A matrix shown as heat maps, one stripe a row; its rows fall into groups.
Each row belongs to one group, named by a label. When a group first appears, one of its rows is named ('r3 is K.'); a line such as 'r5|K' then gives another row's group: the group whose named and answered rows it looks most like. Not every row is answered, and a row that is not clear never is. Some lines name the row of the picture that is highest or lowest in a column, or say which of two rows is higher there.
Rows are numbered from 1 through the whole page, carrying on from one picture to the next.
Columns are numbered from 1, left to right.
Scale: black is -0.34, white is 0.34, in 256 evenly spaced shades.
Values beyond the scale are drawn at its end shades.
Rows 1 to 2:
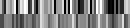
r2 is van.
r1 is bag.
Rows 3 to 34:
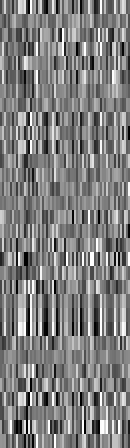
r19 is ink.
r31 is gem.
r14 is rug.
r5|van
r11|gem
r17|rug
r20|bag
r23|bag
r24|gem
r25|gem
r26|gem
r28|rug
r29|bag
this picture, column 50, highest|5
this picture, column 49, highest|20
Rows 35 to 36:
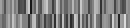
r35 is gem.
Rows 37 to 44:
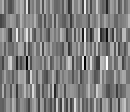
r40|rug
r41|rug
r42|gem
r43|bag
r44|van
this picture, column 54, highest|41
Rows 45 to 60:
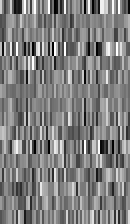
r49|bag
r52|rug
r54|ink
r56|bag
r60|rug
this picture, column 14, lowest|50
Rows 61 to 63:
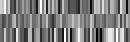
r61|ink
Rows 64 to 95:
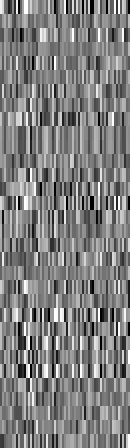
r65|ink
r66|van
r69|rug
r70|bag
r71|gem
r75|van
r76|gem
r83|rug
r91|gem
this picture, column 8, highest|86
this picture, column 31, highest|86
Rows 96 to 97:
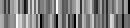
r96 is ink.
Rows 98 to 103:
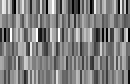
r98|ink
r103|ink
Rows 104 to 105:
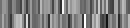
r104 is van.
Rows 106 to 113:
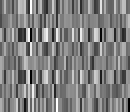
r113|ink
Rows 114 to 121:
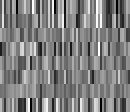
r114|bag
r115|bag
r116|van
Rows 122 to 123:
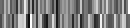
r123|gem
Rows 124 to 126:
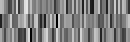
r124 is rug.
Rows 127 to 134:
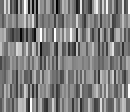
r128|bag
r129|van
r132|rug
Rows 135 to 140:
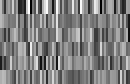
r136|ink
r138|gem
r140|ink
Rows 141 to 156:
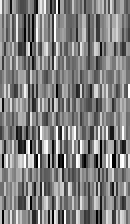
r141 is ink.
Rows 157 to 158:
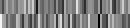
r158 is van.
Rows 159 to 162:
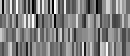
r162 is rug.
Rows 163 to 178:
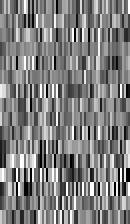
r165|van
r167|bag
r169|ink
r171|ink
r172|van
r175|ink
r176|rug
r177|van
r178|van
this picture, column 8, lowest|175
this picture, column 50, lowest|176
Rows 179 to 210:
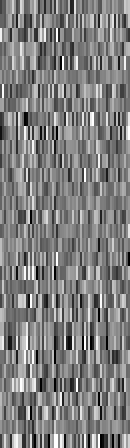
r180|rug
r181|ink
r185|bag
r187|rug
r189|bag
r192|gem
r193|bag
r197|ink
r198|bag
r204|bag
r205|gem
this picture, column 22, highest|210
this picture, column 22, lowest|198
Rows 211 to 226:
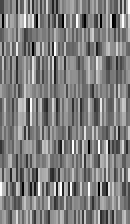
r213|rug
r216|bag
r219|gem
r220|rug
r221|van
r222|rug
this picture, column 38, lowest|224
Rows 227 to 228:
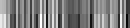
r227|ink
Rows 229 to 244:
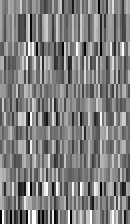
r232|bag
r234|rug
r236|bag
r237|gem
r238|rug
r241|ink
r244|bag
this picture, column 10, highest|237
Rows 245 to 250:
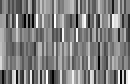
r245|van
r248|van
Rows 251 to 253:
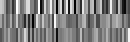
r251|van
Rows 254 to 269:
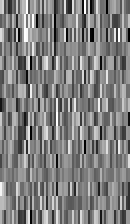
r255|bag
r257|bag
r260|gem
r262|ink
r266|gem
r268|ink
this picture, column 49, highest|254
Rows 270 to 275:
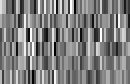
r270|van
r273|bag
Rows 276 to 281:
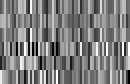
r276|gem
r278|gem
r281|ink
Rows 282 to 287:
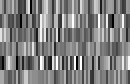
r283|van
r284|ink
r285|bag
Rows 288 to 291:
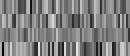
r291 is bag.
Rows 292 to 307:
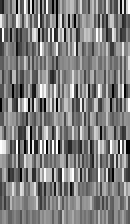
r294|bag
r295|van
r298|van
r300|rug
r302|ink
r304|van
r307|van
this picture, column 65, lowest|302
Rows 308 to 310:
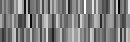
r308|rug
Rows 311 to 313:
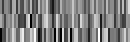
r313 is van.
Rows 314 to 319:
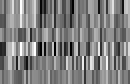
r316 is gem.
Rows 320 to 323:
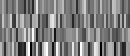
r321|ink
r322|bag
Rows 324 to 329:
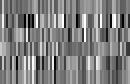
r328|bag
